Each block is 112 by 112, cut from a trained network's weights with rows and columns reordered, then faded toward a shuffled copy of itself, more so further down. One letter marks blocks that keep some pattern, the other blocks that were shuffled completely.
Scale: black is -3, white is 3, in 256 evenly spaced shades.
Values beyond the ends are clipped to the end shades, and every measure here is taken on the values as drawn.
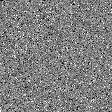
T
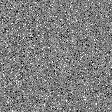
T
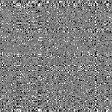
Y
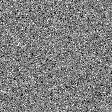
T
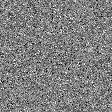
T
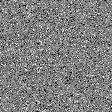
T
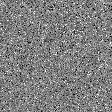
T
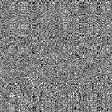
Y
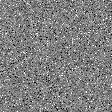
T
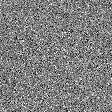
T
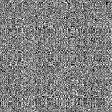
Y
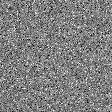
T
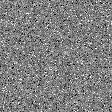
T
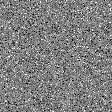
T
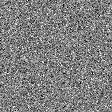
T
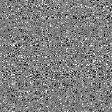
Y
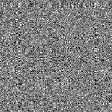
Y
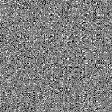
Y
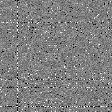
Y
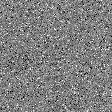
T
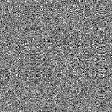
Y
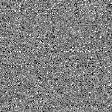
Y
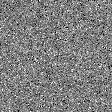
T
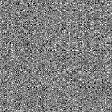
Y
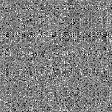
Y
